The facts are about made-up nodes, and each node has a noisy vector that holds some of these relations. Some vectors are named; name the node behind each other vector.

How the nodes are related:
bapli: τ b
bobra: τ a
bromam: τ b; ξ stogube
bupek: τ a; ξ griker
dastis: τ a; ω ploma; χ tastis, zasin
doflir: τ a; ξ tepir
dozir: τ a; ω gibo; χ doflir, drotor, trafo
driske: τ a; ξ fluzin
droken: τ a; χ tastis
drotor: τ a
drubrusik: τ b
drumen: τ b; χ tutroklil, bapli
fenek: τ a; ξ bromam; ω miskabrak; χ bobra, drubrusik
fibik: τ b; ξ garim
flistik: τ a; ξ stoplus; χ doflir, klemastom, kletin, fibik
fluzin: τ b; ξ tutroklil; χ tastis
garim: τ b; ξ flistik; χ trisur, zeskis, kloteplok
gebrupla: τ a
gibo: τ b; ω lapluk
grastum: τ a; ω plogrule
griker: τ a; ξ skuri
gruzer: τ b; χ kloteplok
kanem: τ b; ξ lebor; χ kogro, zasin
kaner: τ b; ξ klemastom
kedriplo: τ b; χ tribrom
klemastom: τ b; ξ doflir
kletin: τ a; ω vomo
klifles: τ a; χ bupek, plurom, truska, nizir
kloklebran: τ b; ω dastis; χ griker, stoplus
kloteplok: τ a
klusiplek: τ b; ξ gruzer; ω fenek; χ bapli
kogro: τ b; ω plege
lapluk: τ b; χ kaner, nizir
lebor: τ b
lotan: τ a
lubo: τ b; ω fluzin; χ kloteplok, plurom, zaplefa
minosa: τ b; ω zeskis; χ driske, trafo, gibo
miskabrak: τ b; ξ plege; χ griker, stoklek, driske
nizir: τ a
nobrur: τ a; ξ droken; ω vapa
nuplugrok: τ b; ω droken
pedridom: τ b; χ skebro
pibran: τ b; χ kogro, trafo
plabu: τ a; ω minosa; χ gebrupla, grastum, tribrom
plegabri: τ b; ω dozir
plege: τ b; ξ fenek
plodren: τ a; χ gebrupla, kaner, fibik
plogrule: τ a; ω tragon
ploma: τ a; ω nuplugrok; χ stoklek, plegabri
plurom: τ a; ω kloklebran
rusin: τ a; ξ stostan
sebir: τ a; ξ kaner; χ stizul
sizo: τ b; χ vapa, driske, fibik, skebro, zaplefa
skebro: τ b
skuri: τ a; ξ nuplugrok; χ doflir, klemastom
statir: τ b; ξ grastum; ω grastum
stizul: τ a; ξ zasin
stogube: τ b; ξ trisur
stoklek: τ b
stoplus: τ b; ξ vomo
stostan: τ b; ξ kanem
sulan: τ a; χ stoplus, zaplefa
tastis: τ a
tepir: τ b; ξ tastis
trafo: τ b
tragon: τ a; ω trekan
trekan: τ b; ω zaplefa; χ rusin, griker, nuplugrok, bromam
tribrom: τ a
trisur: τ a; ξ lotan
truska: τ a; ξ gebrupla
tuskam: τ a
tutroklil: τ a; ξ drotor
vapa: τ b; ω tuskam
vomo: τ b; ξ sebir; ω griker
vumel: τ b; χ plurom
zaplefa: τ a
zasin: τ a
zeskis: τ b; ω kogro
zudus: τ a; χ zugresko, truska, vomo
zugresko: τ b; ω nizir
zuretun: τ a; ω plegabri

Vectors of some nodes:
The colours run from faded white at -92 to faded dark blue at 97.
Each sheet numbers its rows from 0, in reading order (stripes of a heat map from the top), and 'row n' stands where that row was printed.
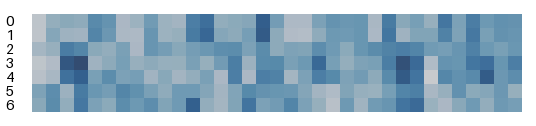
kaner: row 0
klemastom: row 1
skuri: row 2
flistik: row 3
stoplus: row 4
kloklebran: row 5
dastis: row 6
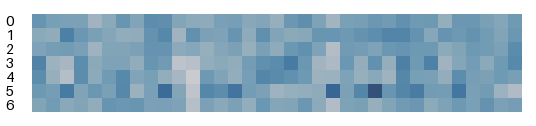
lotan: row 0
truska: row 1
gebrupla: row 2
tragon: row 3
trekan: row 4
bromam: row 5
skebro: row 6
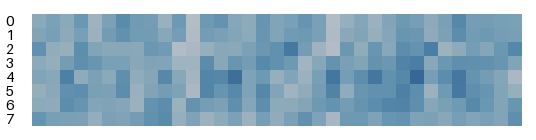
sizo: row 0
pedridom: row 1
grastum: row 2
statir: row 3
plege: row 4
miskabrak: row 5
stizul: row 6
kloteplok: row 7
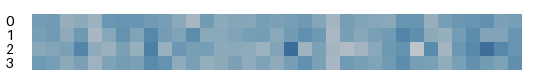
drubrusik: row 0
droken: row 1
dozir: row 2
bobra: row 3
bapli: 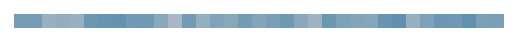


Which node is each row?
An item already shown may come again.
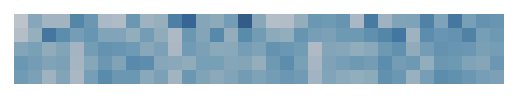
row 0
klemastom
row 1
fibik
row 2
kedriplo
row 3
lotan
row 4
drumen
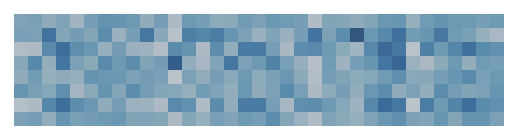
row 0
kedriplo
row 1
stogube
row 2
vomo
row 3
dastis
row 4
trafo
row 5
sulan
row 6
vomo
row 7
vapa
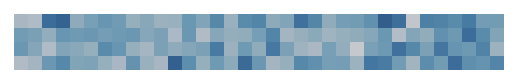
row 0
garim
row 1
plegabri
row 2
minosa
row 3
sebir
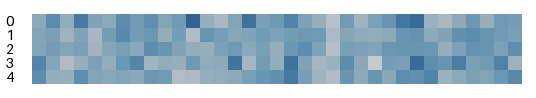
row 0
dastis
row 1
pibran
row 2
drotor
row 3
zeskis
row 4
grastum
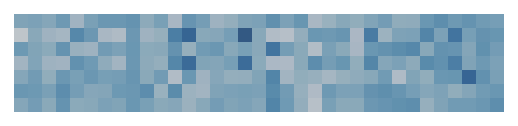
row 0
lapluk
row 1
klemastom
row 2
plabu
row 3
tepir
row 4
gibo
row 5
plurom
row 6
kletin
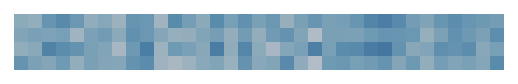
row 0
nobrur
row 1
drotor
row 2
griker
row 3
zaplefa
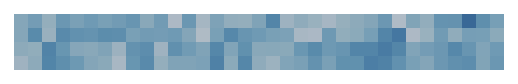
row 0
gibo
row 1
nuplugrok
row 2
tutroklil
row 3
driske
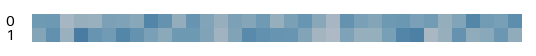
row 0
tastis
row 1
kloklebran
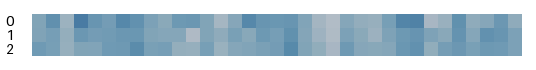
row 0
kloklebran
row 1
vapa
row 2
zugresko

